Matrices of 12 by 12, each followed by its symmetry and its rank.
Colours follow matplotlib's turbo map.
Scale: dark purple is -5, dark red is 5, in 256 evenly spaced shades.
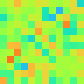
antisymmetric, full rank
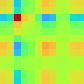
symmetric, rank one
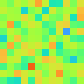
antisymmetric, full rank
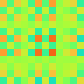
symmetric, rank one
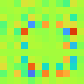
antisymmetric, rank two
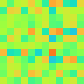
neither, rank two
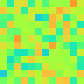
antisymmetric, full rank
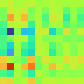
neither, rank two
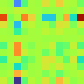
antisymmetric, rank two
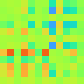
antisymmetric, rank two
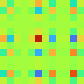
symmetric, rank one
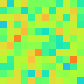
neither, full rank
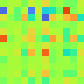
neither, rank two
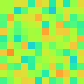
antisymmetric, full rank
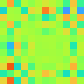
antisymmetric, rank two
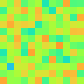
neither, full rank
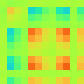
symmetric, rank one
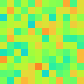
neither, full rank
